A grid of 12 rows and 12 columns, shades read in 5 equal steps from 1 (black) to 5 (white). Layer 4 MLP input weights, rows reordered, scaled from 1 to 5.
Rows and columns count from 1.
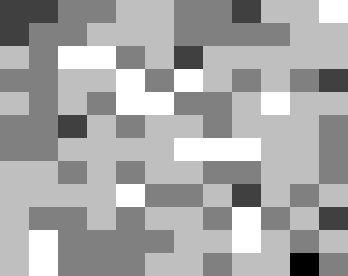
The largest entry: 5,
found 16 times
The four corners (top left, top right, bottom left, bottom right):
2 5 4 3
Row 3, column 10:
4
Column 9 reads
2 3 4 3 4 4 5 3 2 5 5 4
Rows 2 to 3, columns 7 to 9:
3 3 3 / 2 4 4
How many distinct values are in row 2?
3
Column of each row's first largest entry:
12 4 3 5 5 4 7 1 5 9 2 2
